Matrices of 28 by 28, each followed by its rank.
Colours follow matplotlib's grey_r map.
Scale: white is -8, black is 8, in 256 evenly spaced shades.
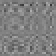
three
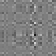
two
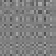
two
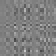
two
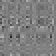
three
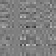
three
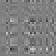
two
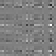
two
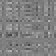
three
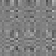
two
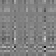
two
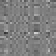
three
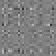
three
